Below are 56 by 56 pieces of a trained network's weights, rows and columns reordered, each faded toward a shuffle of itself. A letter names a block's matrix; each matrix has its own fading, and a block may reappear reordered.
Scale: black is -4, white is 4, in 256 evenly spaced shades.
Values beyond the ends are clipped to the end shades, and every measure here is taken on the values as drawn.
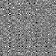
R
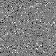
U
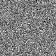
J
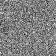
J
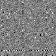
R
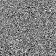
J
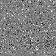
U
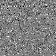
U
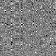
R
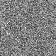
J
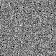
J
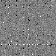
R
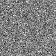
J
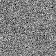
J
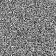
J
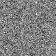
J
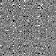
R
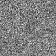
J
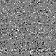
U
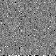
R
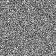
J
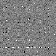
R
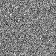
J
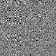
R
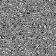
U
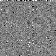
R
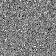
J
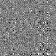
R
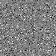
U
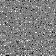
U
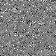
U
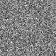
J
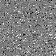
U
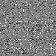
U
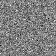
J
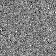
J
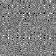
R
